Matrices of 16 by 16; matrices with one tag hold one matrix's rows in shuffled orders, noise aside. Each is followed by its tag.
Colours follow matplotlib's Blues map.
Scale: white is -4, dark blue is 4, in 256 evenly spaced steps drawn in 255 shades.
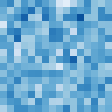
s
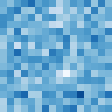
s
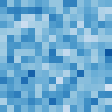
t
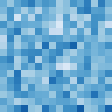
s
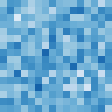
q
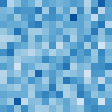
q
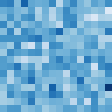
t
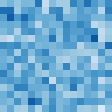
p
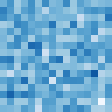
p
